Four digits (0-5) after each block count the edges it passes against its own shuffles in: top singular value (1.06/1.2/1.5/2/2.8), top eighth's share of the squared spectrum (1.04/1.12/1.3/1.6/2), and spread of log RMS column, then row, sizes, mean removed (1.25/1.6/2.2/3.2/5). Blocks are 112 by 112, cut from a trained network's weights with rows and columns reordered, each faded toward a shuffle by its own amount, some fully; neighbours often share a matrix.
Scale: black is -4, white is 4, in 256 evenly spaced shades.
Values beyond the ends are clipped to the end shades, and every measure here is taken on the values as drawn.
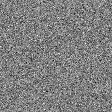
1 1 0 0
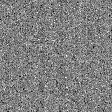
2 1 0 0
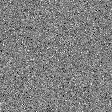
0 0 0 0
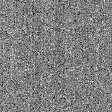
2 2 0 1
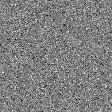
2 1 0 0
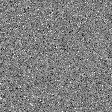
0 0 0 0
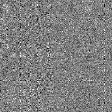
3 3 3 1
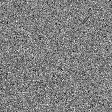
0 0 0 0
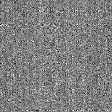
3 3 1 3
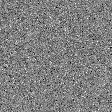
0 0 0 0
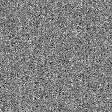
1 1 0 0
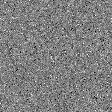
1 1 0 0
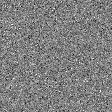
0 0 0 0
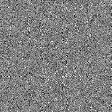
3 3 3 1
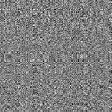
4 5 3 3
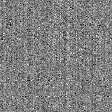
3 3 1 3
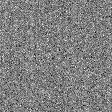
1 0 0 0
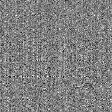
3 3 0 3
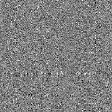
4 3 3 1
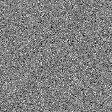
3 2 1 0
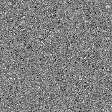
2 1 1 0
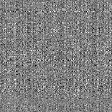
4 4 1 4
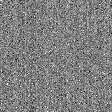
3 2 0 1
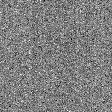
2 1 0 0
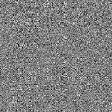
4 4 3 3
